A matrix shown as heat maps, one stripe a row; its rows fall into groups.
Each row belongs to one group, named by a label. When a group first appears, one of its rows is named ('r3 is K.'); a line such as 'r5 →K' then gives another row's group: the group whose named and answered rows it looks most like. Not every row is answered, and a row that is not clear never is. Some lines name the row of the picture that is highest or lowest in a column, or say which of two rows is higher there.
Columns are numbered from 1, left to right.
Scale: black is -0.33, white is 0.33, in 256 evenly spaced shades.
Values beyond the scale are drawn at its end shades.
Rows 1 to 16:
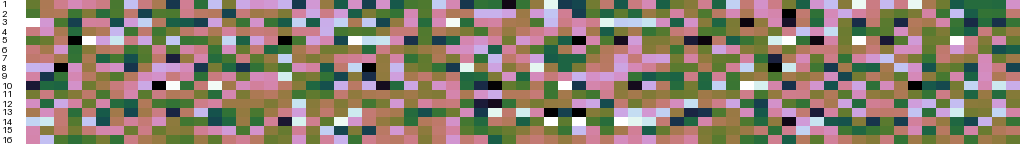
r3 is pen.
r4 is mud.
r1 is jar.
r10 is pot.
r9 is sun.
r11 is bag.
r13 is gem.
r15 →mud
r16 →pen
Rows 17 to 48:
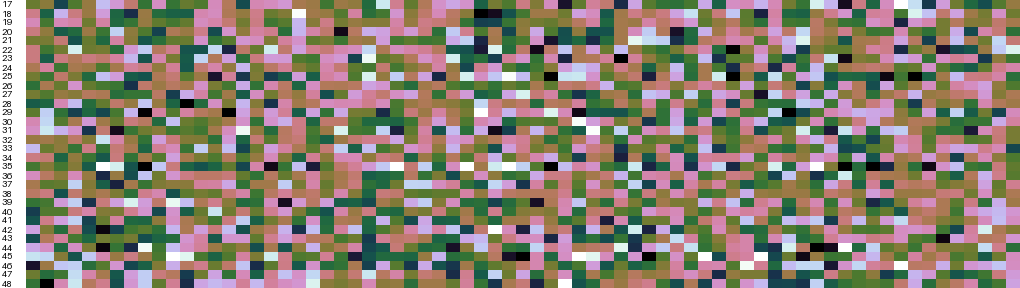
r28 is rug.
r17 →jar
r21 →gem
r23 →jar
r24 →rug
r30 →rug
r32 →jar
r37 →sun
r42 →sun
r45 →rug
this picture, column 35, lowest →45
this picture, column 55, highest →44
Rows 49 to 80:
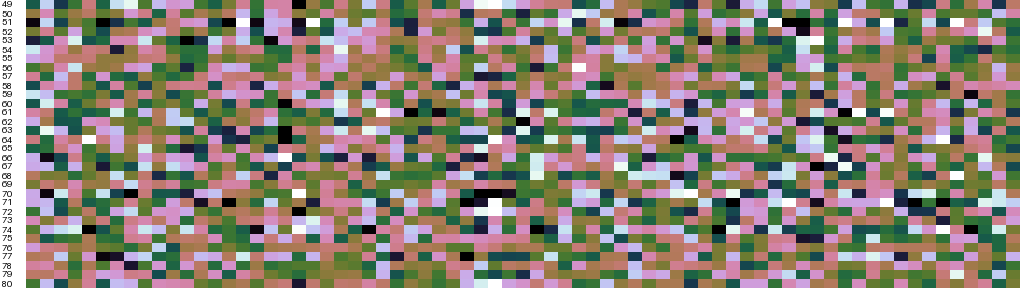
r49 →bag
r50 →rug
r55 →pen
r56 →rug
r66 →sun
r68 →gem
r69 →rug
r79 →gem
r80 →bag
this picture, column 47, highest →70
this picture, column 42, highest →51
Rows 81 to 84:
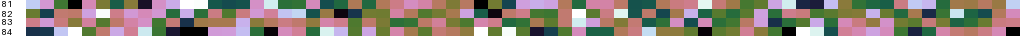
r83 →rug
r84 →rug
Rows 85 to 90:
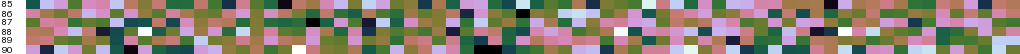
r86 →rug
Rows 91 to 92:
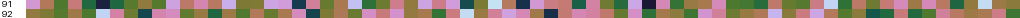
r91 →sun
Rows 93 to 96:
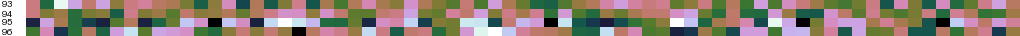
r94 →pen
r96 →bag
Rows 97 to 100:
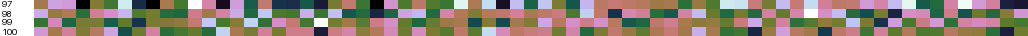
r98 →mud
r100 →pen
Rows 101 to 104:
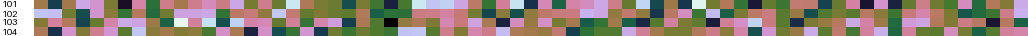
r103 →pot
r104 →mud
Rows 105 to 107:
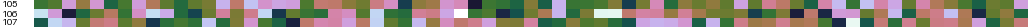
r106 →pen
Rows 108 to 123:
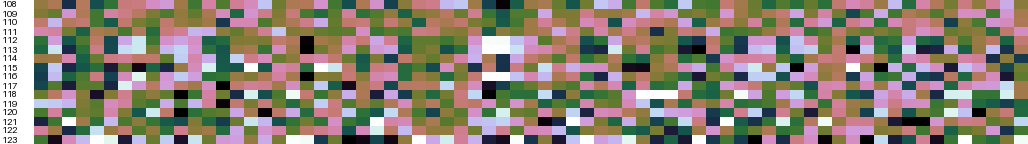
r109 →gem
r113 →bag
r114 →pot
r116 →bag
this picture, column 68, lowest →120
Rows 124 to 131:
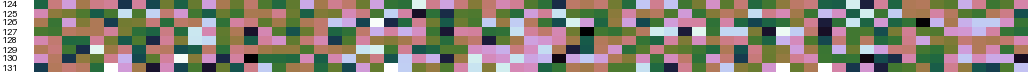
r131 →jar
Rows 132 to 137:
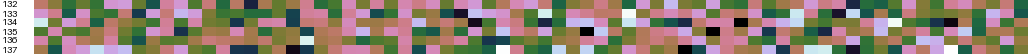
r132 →jar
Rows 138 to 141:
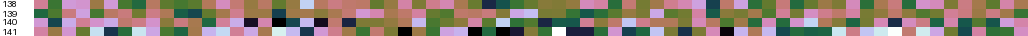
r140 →mud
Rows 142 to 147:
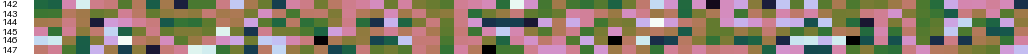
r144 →gem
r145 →pen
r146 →mud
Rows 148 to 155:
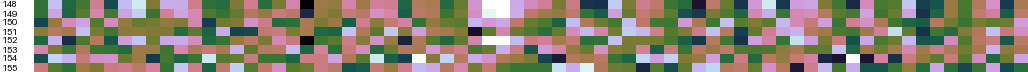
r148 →bag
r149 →bag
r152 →bag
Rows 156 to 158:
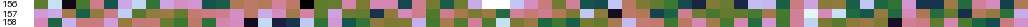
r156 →bag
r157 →mud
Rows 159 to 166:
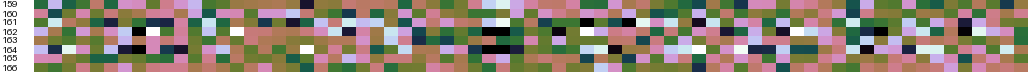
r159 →bag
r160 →sun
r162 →mud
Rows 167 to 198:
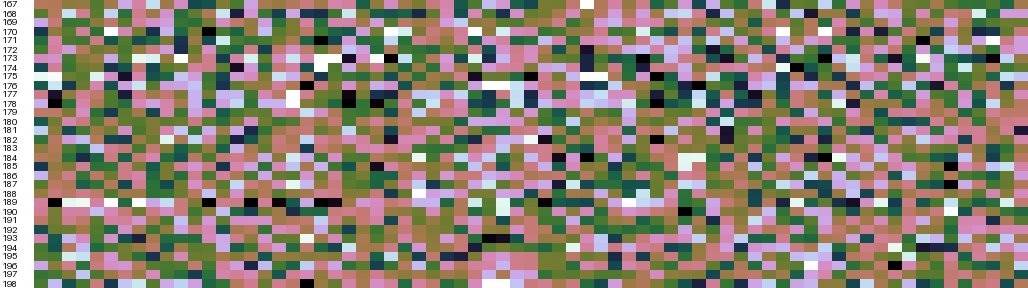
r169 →pen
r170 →jar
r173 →pot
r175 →rug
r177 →sun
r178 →sun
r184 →pen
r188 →sun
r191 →pot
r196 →mud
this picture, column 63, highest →195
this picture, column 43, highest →189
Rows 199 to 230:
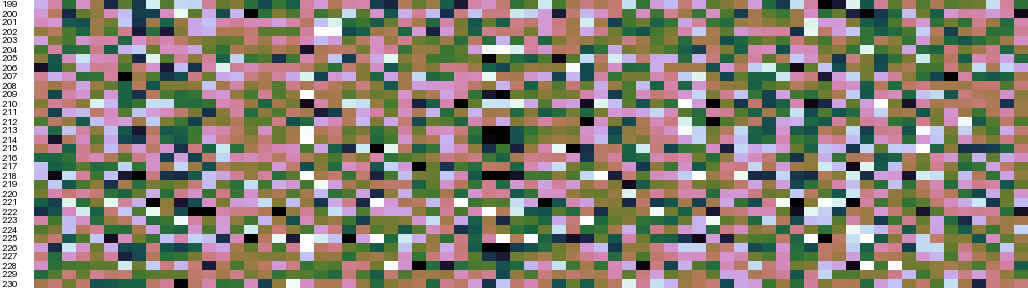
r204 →bag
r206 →pot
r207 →pen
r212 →gem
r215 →jar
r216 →pot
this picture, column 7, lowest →207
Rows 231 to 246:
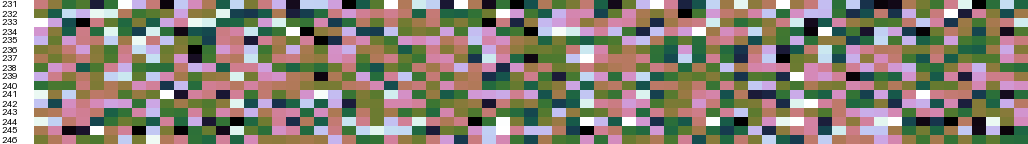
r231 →gem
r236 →rug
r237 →rug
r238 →pot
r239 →mud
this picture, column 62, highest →244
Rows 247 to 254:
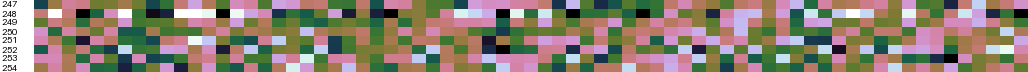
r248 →pot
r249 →pot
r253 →pen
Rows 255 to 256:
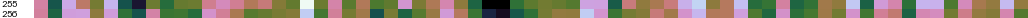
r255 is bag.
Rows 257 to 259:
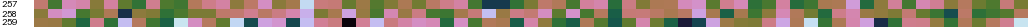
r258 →pen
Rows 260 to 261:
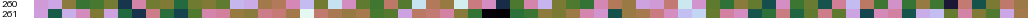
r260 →pen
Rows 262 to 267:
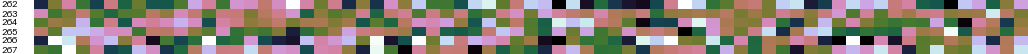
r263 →sun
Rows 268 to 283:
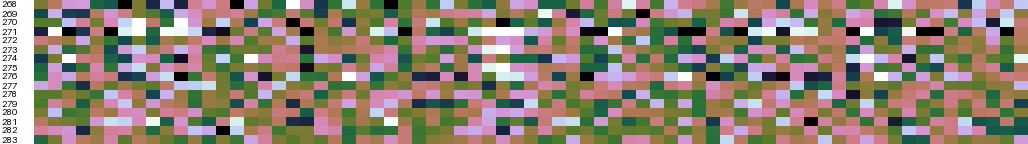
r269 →pot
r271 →bag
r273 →bag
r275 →bag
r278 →jar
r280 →bag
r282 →pot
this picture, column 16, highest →274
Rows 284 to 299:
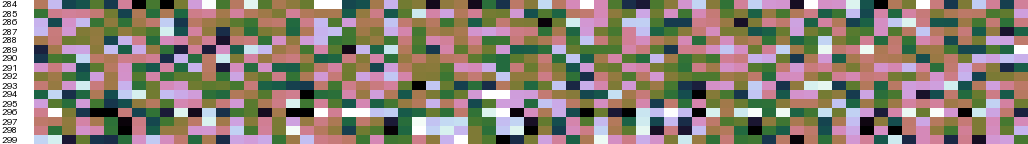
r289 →jar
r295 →sun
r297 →sun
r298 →sun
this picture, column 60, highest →289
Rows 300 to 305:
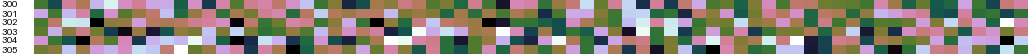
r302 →gem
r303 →sun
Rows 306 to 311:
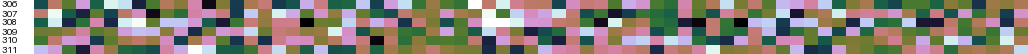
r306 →jar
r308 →bag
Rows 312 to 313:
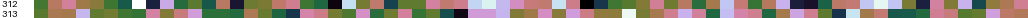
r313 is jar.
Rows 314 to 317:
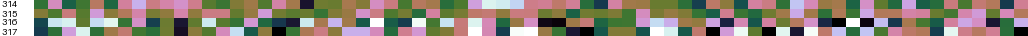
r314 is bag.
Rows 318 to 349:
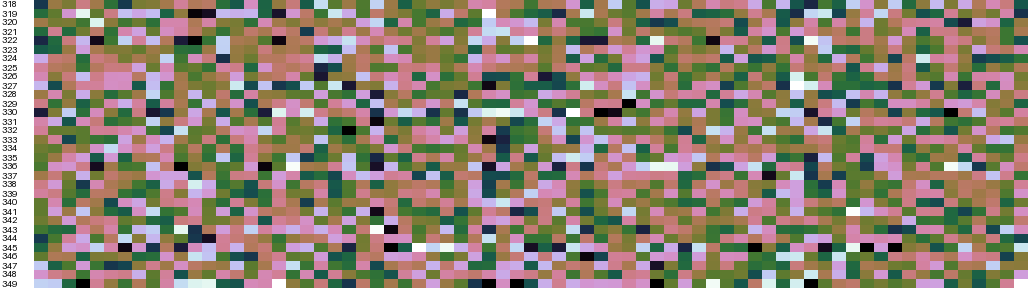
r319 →rug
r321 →bag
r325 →mud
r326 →mud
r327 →mud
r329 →jar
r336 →gem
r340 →bag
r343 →pot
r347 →sun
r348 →mud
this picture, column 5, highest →320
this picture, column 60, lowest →345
